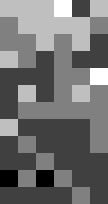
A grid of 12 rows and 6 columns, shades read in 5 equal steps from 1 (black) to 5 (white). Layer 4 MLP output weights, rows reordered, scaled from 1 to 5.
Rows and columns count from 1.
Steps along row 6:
up down up up down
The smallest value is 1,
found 2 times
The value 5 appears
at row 1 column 4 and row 5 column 6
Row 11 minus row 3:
-2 0 -3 0 -2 0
